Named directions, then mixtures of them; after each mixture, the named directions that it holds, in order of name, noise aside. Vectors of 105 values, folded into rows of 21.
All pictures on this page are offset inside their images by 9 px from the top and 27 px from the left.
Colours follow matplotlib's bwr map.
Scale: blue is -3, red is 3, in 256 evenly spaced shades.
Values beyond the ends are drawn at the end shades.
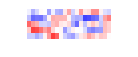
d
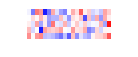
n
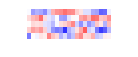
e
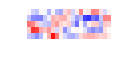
d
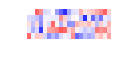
e, n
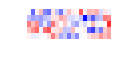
d, n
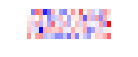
n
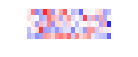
n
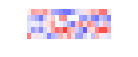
e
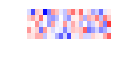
e, n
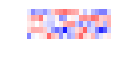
e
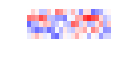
d, e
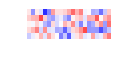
e, n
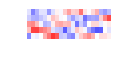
d, e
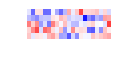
d, n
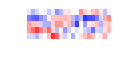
d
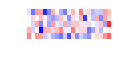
n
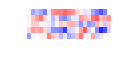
e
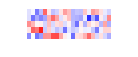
d, n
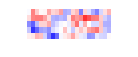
d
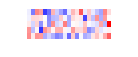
n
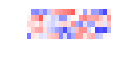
e
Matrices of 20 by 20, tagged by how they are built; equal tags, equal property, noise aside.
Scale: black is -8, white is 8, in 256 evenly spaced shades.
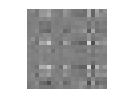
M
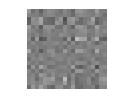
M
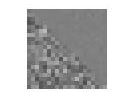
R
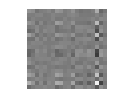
M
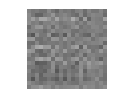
M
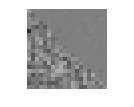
R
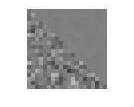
R
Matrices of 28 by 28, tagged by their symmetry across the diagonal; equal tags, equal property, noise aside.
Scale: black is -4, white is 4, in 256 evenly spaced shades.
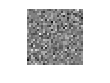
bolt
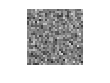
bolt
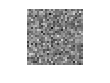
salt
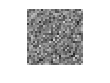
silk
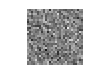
bolt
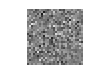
bolt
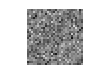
silk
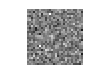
salt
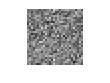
salt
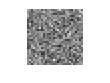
salt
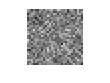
silk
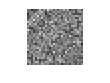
silk
